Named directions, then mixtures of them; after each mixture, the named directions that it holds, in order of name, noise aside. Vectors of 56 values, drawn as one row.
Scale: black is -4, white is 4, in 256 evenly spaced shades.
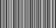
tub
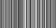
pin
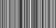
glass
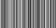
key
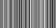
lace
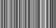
key, lace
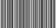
tub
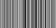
pin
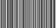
glass, tub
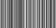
pin, tub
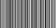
key, pin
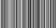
key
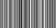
glass, lace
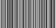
glass, tub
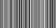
lace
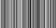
key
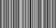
glass, tub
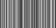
glass, tub
